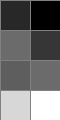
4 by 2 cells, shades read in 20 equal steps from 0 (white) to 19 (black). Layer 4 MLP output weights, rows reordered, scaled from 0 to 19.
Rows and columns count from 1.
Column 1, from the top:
16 11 12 3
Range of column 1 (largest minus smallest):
13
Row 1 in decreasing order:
19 16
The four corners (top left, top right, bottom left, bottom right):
16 19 3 0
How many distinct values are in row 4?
2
